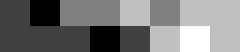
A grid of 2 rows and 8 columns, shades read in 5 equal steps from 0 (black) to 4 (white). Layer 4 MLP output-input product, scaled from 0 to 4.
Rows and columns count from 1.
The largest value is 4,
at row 2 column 7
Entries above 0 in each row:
7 7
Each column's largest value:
1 1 2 2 3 3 4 3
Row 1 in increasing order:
0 1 2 2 2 3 3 3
